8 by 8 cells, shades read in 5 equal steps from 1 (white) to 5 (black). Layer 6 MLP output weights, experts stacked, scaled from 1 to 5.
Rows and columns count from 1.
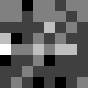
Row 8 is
4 3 4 5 4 5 4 3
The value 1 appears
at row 5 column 1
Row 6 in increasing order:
3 4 4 4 4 4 5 5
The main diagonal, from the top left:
3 3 4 3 3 4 4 3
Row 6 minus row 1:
2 1 -1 0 2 0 1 1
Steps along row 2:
same up down same same up down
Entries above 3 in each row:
2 2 6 5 1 7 7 6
